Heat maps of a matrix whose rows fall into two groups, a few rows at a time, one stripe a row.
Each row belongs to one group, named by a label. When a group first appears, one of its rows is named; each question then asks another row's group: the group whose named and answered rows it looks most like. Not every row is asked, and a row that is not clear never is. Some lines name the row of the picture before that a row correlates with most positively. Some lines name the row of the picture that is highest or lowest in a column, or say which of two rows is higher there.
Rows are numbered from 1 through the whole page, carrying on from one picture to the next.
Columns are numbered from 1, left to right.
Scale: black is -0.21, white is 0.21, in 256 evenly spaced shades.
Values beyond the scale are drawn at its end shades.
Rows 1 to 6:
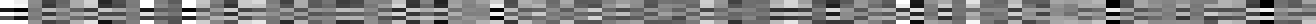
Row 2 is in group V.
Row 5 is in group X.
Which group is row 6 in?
V
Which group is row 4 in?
V
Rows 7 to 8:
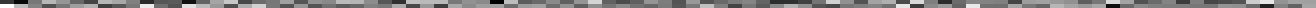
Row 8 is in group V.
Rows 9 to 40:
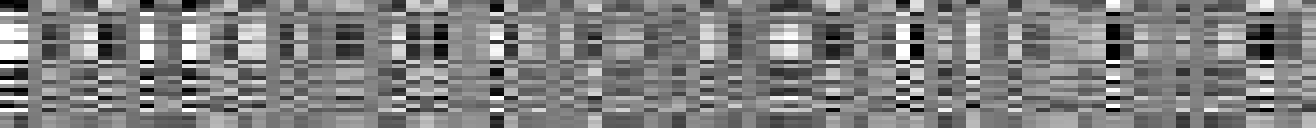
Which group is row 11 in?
X
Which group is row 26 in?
X
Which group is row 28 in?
X
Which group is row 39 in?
X
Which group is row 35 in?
X
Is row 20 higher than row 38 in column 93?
No
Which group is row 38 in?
X
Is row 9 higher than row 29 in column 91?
Yes
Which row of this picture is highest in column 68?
36
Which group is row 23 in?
V
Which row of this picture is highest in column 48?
36
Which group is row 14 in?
X
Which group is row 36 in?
V
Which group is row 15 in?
V
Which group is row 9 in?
X
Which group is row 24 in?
X
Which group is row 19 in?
X
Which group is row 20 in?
V
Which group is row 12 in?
V
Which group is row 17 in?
V
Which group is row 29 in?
V
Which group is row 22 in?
V
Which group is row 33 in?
V
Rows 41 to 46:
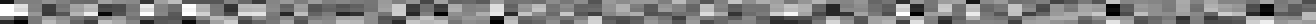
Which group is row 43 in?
V
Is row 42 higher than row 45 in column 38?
Yes
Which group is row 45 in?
X
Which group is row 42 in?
V
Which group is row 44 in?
V
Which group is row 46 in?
X
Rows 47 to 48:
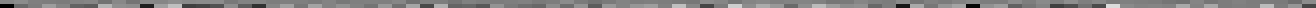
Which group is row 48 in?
X
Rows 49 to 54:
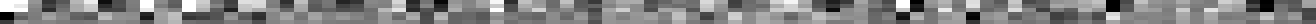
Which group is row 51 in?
V
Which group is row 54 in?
X
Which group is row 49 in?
V
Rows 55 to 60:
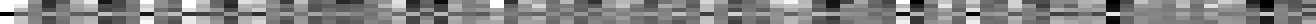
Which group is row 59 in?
V
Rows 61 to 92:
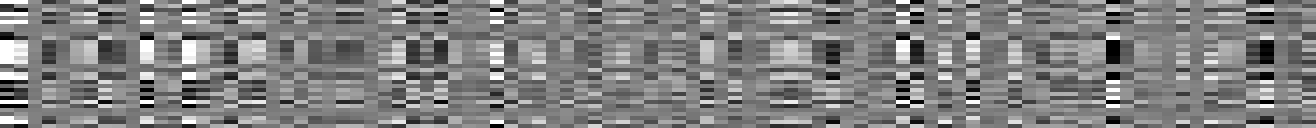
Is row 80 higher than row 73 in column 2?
Yes
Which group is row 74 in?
V
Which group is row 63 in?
X
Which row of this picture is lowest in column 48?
86
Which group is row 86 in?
V
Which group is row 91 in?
V
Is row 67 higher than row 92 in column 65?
Yes
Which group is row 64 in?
V
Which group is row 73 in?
V
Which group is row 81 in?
X
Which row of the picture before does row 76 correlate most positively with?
56
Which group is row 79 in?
V
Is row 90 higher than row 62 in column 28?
No
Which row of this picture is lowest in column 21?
86
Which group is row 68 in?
X
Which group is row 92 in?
X
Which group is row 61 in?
V
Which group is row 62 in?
X
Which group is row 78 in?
X
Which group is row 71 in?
V
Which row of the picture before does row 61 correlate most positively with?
55
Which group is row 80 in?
V
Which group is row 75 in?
V
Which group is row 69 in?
X
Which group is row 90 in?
V
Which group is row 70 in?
X
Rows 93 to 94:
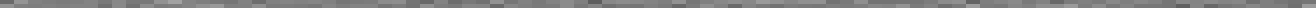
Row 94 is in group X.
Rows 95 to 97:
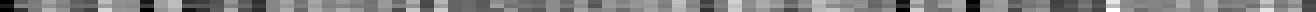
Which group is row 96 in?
X
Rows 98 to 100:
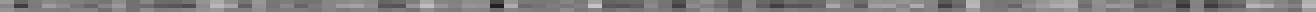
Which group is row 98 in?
X
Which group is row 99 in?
X
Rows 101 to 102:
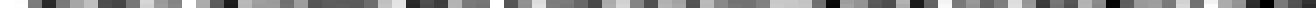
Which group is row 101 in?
V
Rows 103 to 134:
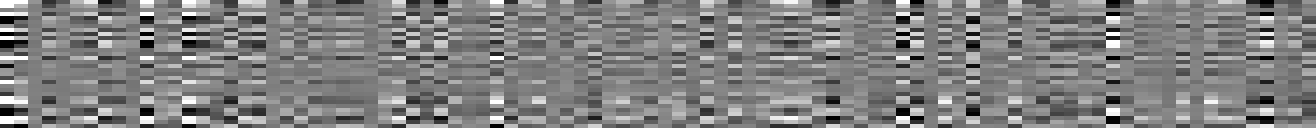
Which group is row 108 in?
X
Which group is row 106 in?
V
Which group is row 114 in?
X
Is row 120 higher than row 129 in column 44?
No
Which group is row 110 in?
V
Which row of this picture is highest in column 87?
128
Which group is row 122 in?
X
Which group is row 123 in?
V
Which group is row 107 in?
X
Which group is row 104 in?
V
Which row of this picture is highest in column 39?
128
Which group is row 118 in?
X
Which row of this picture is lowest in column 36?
134
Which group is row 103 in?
V
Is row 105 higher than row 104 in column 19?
No
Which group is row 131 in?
X
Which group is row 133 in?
V
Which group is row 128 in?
V
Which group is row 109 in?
X
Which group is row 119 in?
X
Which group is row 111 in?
X
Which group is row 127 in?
V
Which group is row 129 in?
X
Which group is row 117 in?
V
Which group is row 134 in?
X
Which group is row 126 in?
X
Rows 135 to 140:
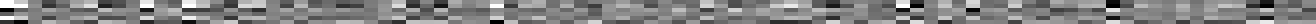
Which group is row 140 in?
X
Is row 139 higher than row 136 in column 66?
Yes
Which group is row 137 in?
X
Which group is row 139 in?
V
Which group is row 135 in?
V
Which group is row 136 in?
V
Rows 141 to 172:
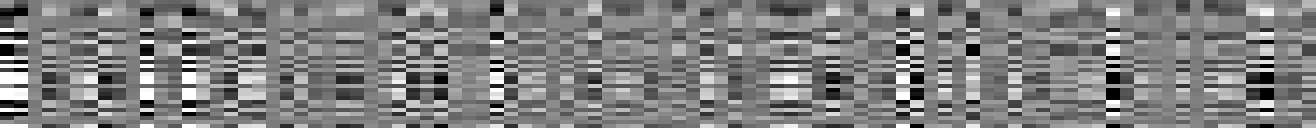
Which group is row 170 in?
X
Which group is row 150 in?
X
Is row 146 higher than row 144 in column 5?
No
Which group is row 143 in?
X
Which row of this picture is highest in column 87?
163
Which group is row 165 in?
V
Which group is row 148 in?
V
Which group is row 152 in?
X
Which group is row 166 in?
X
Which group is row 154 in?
X
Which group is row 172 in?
V
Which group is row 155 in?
V
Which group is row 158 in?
X
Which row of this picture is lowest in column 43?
161
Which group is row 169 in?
X
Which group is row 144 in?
X
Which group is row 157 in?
V
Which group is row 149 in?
X
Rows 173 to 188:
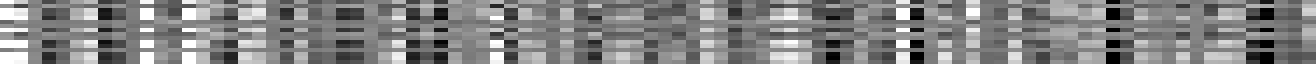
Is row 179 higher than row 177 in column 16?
Yes
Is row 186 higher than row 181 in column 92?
No
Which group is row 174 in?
X
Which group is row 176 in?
V
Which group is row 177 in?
V
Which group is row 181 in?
X
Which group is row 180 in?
V
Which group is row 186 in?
V
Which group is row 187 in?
V
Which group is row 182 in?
X
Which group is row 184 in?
V
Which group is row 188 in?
V
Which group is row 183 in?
V
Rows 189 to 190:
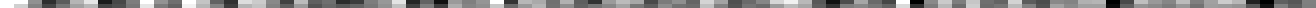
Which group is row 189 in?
V
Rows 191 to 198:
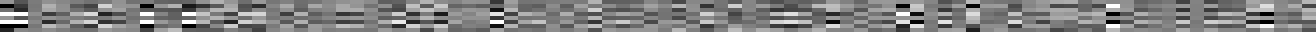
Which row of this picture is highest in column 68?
196
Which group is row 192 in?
X
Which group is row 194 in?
V
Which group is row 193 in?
X
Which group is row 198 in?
X
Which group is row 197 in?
X
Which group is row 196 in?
V
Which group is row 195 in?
X
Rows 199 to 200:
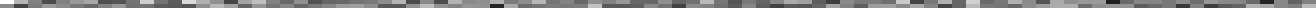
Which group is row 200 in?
X
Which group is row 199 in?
V
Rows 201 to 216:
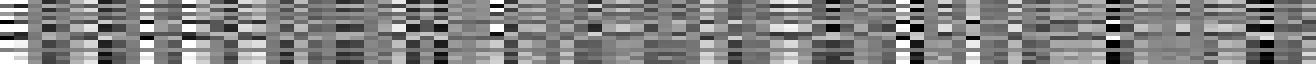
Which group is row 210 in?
X
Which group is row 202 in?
X
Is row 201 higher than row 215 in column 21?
No
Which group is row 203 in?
V
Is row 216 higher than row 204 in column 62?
Yes
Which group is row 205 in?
V
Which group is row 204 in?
X
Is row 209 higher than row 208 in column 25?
Yes
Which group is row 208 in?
V
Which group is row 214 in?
V
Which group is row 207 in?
V
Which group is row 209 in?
X
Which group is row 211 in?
V
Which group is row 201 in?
V
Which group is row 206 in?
X
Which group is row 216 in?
V
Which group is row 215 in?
V
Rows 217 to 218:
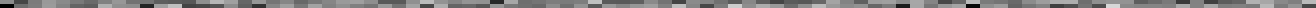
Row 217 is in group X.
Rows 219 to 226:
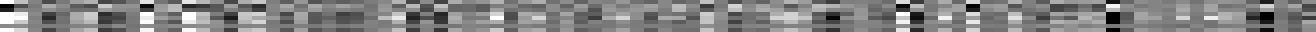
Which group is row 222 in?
V
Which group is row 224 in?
V
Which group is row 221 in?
X
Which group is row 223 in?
V
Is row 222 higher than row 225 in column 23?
No
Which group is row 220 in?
X
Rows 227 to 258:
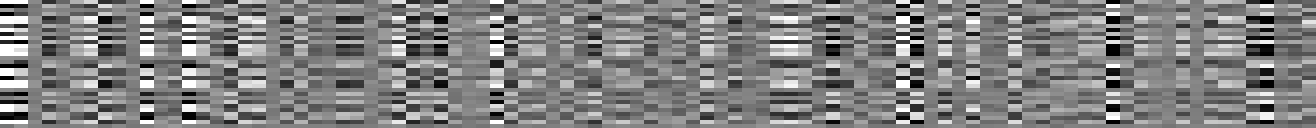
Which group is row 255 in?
X
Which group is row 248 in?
V
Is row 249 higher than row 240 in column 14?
No
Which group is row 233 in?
X
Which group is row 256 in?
X
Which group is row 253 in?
V
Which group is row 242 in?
X
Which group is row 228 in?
X
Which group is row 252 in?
X
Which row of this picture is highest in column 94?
232
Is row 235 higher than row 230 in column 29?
Yes
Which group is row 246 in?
X
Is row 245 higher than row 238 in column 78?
No
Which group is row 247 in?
V
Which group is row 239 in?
V
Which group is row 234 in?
V
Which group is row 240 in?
V
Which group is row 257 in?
V
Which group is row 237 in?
X
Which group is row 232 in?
V
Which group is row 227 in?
V
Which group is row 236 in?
V
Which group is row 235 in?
X
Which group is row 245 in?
V
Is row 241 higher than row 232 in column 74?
Yes
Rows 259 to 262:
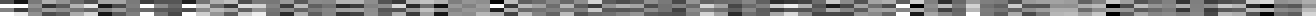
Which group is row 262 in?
V
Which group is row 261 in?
X
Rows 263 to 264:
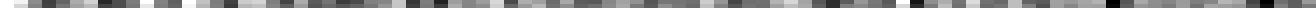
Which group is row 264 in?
V
